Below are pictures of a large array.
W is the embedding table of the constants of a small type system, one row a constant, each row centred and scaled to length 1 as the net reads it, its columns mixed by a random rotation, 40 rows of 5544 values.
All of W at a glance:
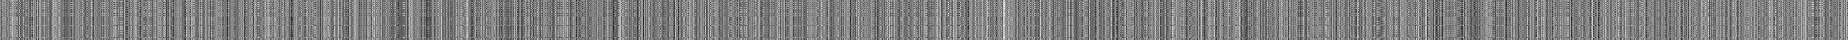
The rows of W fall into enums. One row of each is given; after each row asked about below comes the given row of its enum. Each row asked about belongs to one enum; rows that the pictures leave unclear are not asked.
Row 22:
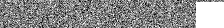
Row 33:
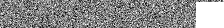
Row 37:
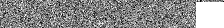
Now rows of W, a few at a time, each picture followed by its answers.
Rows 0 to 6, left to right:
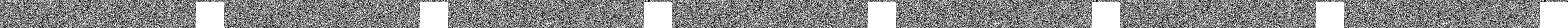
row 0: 22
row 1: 33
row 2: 37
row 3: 22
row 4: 37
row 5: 22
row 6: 37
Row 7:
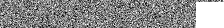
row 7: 33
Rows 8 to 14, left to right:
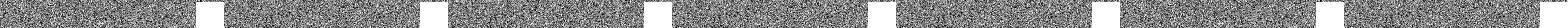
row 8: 37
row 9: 33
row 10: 22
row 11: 33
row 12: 33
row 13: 37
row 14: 33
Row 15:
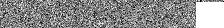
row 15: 37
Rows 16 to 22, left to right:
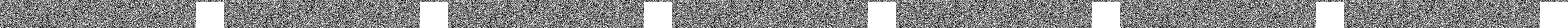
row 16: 33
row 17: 22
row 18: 22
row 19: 22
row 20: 22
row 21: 33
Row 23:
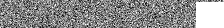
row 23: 33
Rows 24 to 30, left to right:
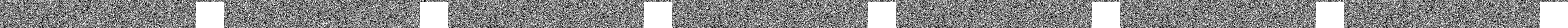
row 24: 22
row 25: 37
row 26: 33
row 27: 33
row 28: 33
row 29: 33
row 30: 22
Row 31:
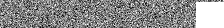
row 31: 33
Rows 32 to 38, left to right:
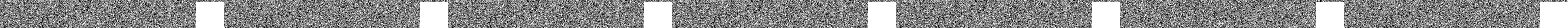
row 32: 22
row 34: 22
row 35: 22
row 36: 22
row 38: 33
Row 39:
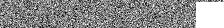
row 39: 33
